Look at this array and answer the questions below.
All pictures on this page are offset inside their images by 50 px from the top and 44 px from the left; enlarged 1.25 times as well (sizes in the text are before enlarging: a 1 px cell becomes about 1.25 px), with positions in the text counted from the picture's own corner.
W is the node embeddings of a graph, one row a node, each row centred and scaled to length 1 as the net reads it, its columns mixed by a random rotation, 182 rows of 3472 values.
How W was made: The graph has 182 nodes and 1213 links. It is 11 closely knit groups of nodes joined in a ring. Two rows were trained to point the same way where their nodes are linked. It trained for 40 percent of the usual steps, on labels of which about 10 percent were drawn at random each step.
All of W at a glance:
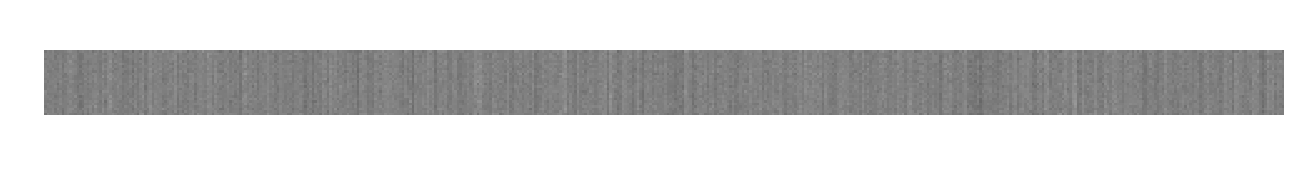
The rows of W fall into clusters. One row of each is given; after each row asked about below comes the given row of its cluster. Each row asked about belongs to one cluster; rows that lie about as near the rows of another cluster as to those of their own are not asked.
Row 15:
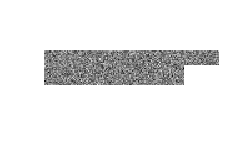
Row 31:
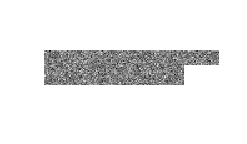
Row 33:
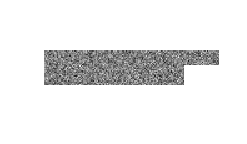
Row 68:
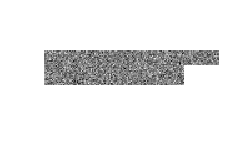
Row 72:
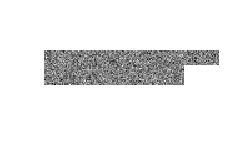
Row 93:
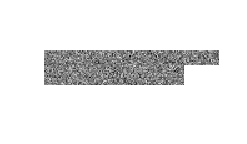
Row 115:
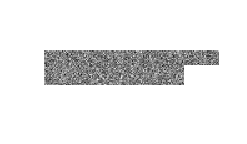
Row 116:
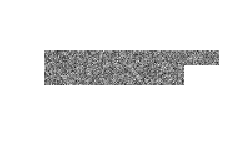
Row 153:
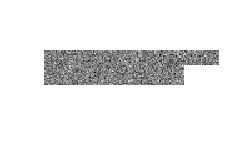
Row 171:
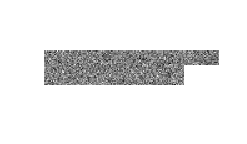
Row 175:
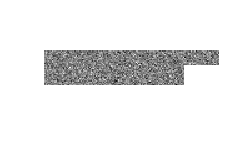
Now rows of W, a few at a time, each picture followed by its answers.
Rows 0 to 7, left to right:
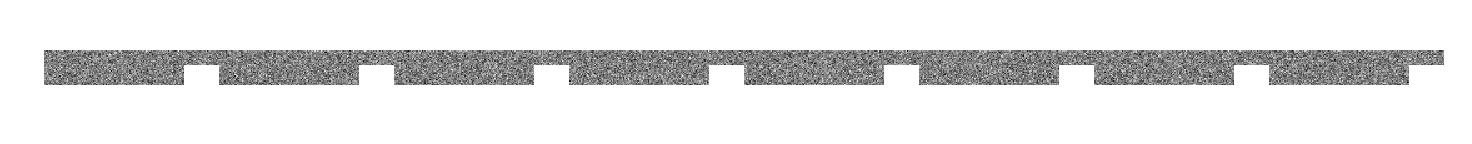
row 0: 33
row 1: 33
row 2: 68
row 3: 171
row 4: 33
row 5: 15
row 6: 33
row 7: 171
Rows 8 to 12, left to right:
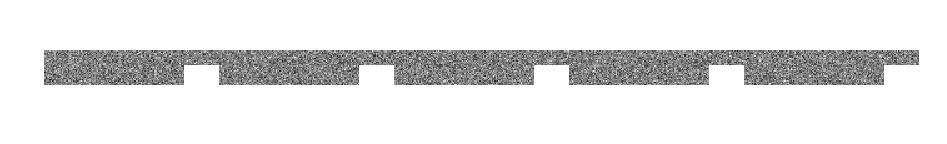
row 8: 15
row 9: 93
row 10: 115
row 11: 153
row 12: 72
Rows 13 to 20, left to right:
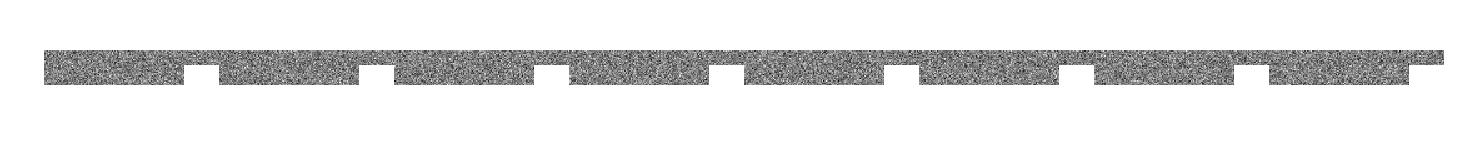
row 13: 175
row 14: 175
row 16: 115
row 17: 15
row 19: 72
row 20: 93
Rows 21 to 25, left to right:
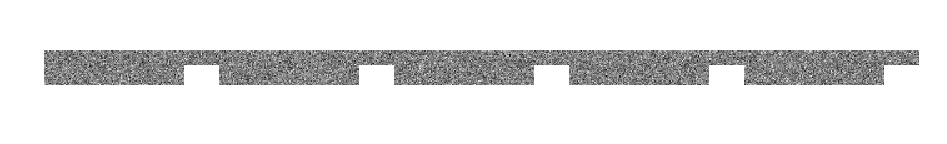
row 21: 115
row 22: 72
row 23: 153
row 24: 171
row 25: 15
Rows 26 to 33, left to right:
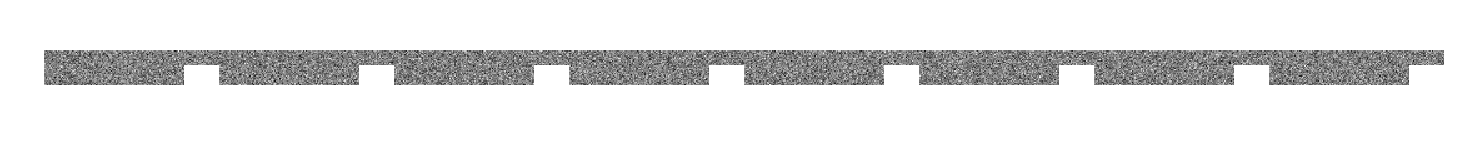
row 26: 33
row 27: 115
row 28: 171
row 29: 115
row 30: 68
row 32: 68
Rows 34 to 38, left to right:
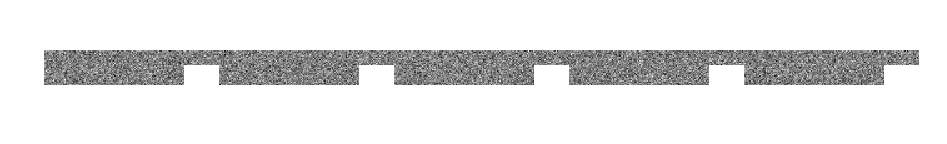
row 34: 68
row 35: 31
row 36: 33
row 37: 116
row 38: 33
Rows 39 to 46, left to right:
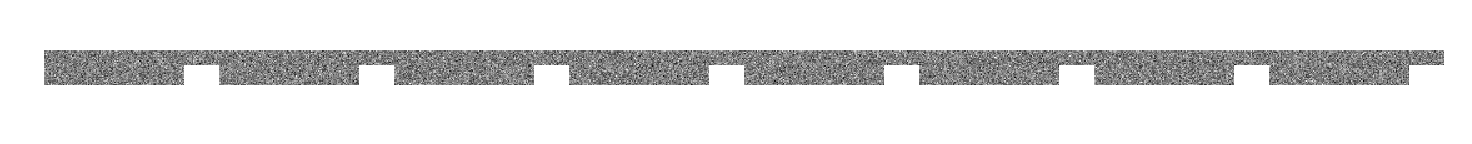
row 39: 116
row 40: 115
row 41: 171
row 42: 68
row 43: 153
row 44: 93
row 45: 115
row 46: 15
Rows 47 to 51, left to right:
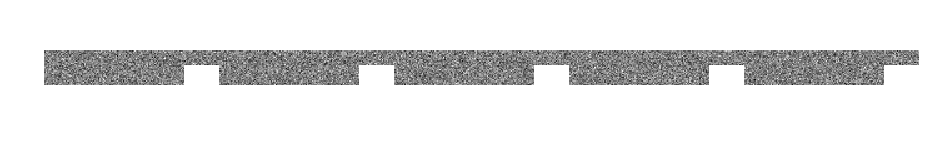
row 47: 171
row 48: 68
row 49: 72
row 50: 175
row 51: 116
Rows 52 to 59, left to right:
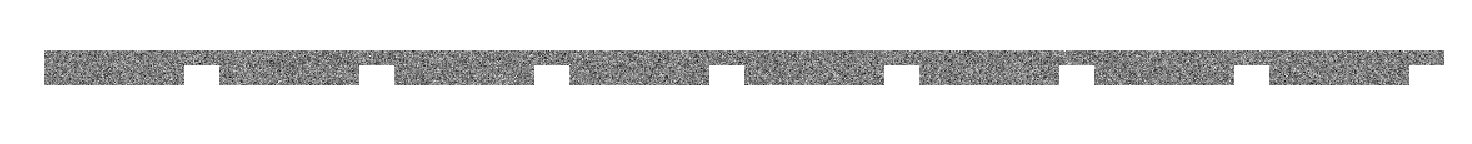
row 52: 116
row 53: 93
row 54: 72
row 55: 171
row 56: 116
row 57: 68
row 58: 116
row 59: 33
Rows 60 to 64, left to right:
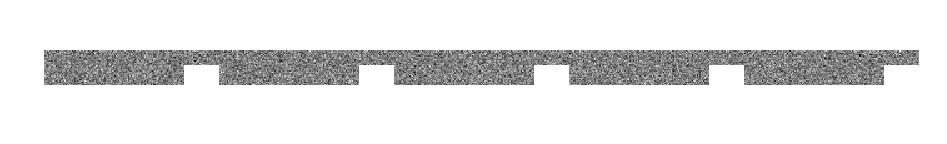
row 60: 68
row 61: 171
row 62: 33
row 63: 115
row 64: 153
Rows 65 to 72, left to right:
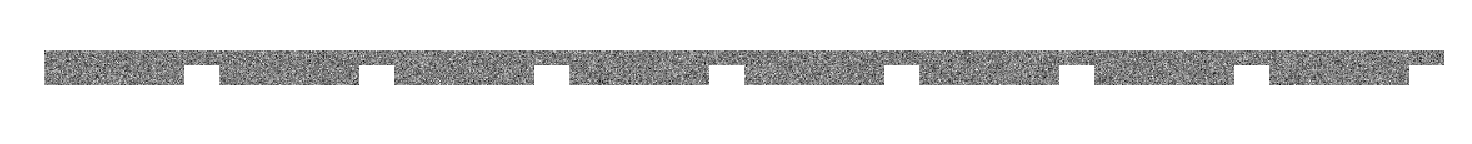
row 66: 115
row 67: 15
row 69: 115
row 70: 68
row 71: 116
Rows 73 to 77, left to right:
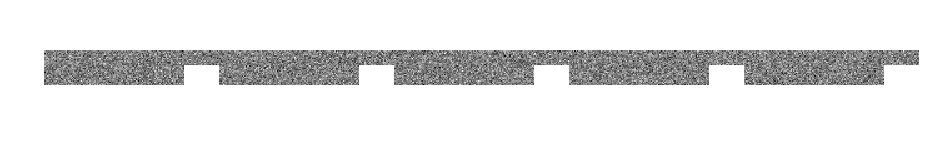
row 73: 15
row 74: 93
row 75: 153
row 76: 31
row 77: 68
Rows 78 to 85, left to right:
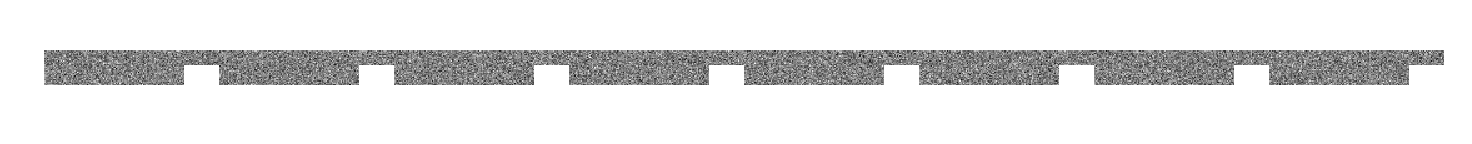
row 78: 115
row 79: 171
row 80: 31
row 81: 175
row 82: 153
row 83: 68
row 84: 115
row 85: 72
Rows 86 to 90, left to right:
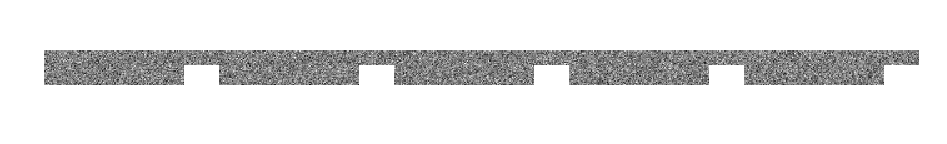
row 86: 93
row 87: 93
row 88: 116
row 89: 68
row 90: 68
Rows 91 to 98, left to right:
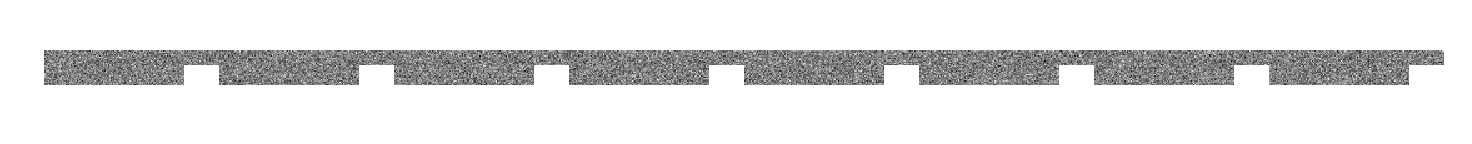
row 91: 93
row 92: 175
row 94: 175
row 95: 15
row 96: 153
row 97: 153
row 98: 115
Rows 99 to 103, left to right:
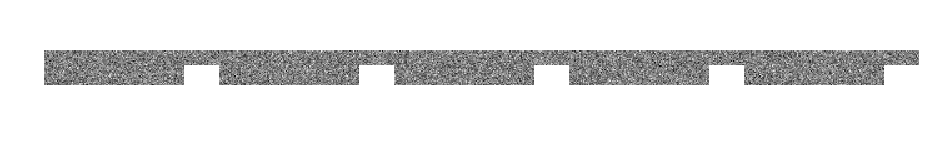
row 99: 175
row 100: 33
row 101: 31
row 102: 72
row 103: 33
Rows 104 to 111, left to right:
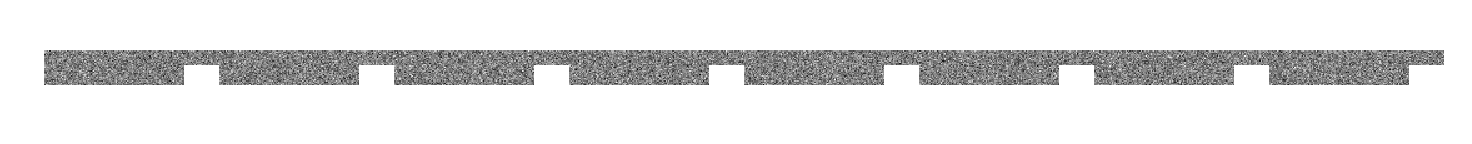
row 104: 31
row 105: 31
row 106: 33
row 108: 116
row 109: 115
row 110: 93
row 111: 175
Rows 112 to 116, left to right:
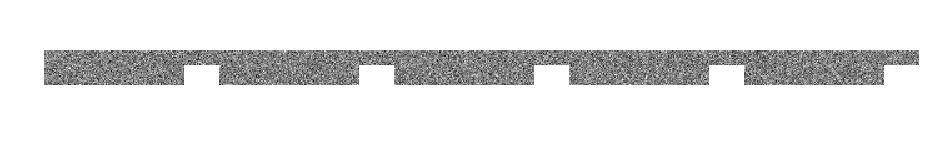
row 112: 33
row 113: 15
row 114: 116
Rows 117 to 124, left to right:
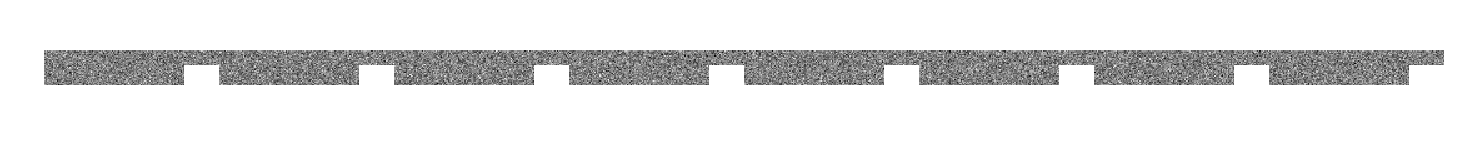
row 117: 175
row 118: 31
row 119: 33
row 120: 153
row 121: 115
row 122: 68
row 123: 15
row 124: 175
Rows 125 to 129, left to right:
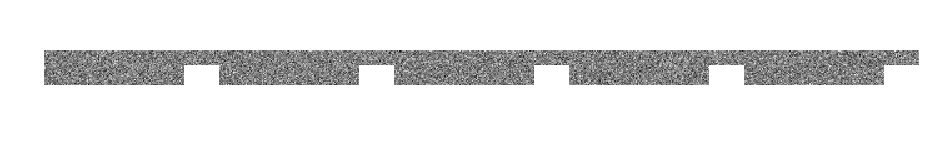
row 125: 116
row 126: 116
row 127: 171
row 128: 68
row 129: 153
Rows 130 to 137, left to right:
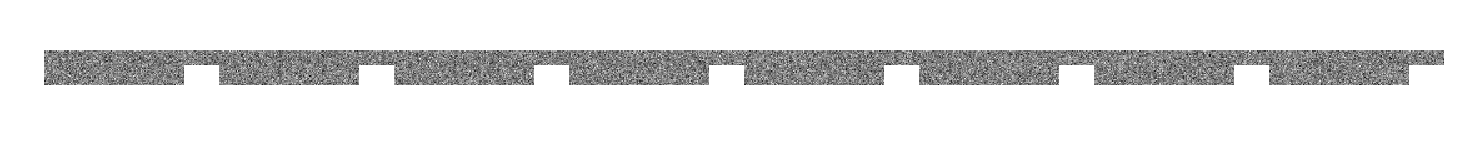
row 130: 171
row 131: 115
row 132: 115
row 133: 175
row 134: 31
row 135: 116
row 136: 153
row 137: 93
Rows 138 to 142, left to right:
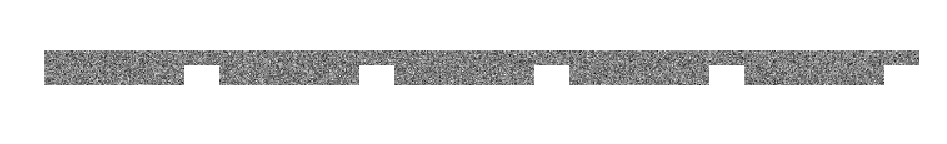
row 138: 115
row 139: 15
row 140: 153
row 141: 171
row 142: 68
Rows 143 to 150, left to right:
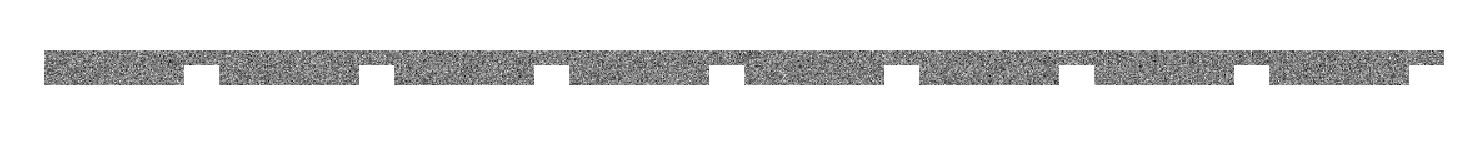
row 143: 153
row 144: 72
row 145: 68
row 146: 72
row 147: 31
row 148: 68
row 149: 115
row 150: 171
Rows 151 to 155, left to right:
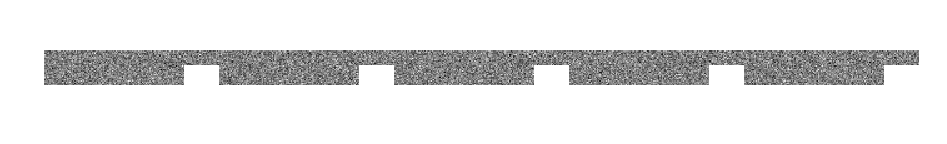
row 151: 153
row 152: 116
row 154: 153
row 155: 72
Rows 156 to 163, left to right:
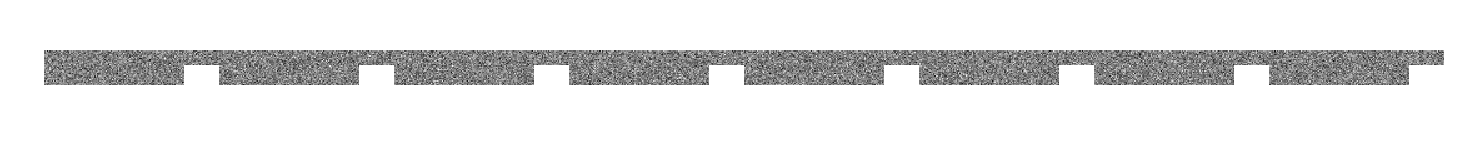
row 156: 171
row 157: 93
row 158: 72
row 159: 153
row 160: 171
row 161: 33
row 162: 33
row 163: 31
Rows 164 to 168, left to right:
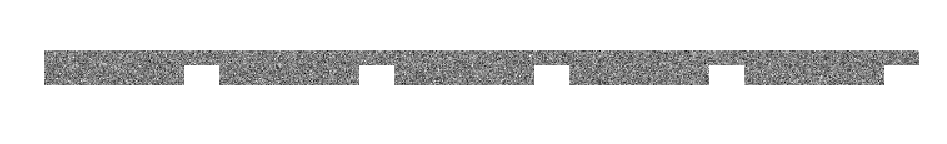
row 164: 15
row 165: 15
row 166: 72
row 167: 68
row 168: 115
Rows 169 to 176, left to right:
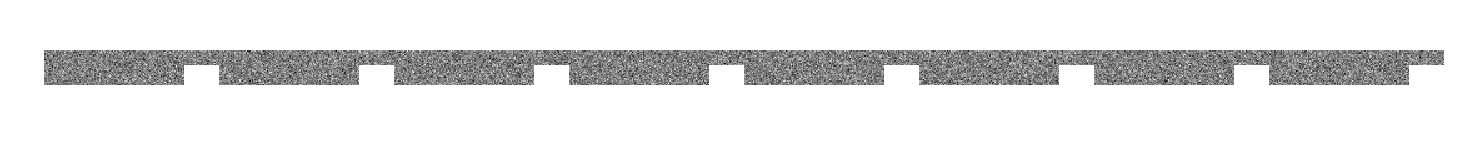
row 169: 175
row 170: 68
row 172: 116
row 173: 72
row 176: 31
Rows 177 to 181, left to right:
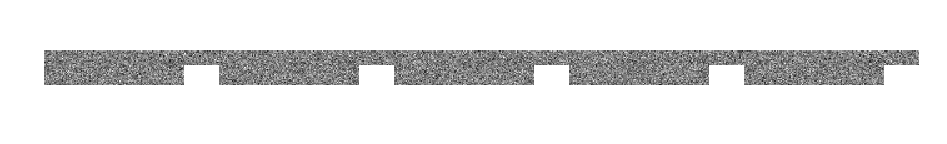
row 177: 153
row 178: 175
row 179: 175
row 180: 93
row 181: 153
